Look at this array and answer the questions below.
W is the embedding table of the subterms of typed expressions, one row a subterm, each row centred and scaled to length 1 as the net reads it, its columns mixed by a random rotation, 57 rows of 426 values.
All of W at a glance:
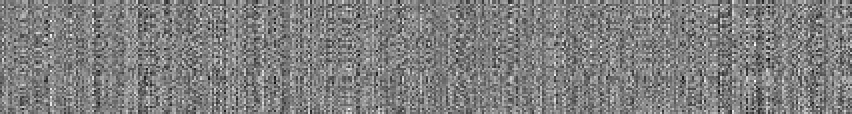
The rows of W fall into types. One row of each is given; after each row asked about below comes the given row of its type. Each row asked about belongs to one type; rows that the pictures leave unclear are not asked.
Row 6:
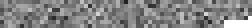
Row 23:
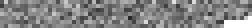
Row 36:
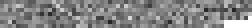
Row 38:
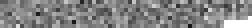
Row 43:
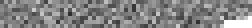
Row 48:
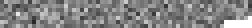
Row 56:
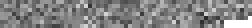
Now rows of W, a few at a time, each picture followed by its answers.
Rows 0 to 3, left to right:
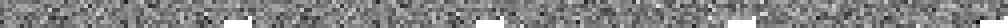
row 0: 6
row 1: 6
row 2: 38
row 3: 23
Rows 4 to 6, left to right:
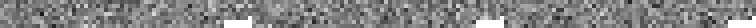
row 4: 56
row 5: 38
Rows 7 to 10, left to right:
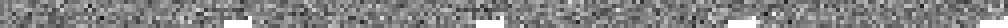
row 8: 36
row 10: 48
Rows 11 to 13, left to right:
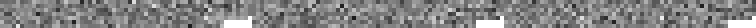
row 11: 38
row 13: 36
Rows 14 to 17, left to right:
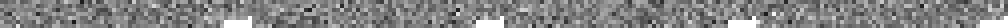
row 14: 38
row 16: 6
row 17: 48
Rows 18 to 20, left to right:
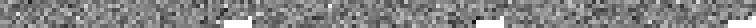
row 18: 48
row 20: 23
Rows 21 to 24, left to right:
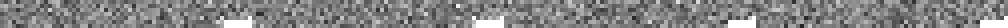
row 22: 43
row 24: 6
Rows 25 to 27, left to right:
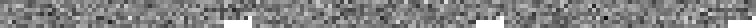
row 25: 36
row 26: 23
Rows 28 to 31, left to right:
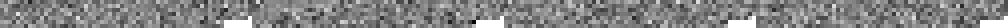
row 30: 23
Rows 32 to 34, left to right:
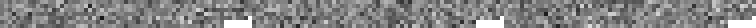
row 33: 6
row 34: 56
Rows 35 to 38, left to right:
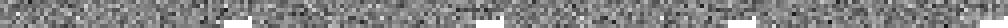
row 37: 36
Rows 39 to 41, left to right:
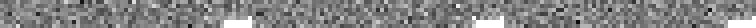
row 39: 38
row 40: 43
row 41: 38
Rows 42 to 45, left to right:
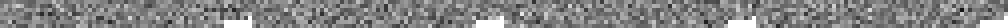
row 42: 36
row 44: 48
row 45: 36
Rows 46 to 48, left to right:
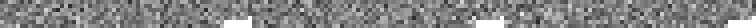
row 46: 38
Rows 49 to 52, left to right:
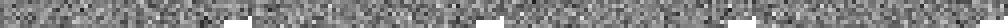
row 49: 6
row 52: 48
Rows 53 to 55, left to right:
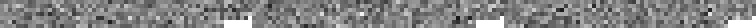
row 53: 36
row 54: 56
